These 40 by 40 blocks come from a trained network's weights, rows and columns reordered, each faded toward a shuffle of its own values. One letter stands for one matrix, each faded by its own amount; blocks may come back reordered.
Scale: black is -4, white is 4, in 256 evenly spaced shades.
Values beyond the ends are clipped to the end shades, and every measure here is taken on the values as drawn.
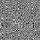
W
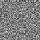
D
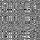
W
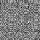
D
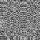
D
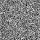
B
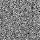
B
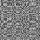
D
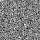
B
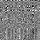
W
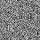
B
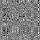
W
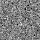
B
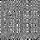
W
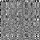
W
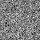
B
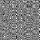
W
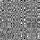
W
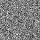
B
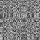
D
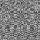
D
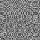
D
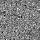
B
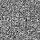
B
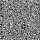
B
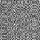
D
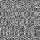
D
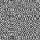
D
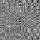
W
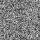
B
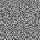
D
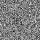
B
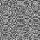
D
